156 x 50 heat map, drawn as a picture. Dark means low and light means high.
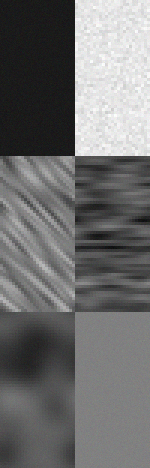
It is made of 3 by 2 panels. Panel 1,1: very low, flat. Panel 1,2: very high, fine-grained, faint in contrast. Panel 2,1: middling, slanting down to the right. Panel 2,2: low, streaked across. Panel 3,1: low, smooth. Panel 3,2: middling, flat.
